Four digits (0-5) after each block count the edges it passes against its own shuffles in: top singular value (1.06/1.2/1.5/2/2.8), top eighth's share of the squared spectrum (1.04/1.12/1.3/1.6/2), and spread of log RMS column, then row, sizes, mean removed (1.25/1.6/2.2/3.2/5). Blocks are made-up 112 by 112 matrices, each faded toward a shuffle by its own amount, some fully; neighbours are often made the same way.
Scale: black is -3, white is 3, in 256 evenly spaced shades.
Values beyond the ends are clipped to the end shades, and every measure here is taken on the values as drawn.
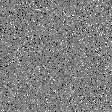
2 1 0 0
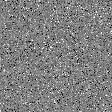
1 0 0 0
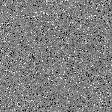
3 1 0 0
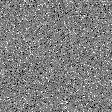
2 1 0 0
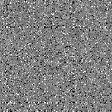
4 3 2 2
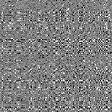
5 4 3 3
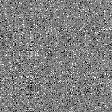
4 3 1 2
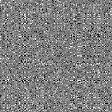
5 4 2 3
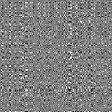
5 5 4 4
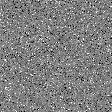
2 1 0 0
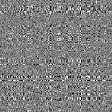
5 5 3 4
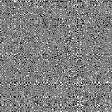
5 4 3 3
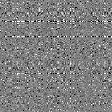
5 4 3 3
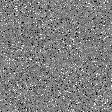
2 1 0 0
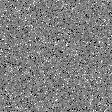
0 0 0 0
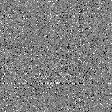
3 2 1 1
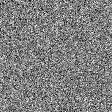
0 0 0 0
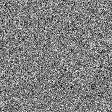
2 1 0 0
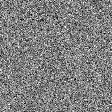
2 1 0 0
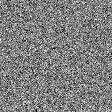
1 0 0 0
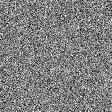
0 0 0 0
